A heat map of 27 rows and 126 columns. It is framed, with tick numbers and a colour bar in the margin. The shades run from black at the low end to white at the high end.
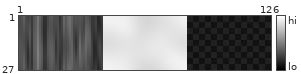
It is made of 1 by 3 panels. Panel 1,1: low, streaked downward. Panel 1,2: very high, smooth, faint in contrast. Panel 1,3: very low, checkered, faint in contrast.
